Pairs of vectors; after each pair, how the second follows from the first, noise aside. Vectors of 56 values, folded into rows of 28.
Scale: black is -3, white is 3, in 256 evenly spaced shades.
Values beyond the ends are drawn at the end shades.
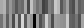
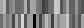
copied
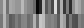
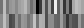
copied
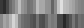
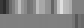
partly zeroed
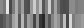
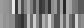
reversed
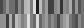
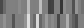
partly zeroed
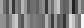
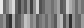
reversed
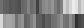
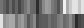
copied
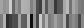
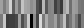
copied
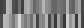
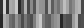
reversed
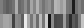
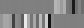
partly zeroed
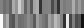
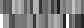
copied
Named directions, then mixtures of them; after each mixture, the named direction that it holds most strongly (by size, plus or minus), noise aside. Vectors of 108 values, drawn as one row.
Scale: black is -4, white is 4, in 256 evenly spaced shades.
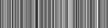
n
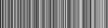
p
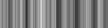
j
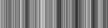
j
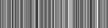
n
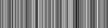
n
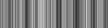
j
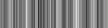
j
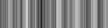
j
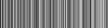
p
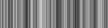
j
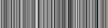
n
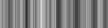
j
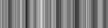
j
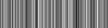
n
